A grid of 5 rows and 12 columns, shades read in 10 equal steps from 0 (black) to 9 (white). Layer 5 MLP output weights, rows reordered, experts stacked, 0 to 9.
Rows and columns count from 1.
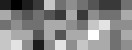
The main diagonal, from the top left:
1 4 4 3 5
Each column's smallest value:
1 0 1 1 3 2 5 2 3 2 2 4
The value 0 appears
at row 1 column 2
